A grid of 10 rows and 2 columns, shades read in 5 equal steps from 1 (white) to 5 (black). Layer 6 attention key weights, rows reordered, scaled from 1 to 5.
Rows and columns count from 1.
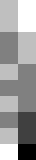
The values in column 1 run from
1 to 3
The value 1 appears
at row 1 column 2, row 2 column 2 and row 10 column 1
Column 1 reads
2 2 3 3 2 3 2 3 2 1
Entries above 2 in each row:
0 0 1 1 1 2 1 2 1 1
